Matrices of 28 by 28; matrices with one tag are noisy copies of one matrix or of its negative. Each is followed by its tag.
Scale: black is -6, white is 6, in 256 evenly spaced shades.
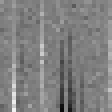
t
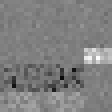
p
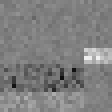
p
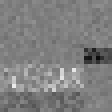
p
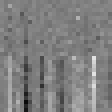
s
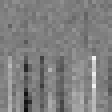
s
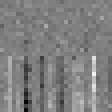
s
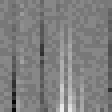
t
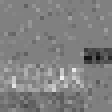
p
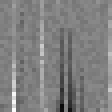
t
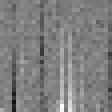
t
